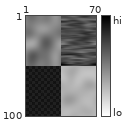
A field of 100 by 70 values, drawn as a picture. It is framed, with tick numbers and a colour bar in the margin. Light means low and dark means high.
The table splits into 2 rows of 2 panels. Panel 1,1: middling, smooth. Panel 1,2: high, streaked across. Panel 2,1: very high, checkered, faint in contrast. Panel 2,2: low, smooth, faint in contrast.
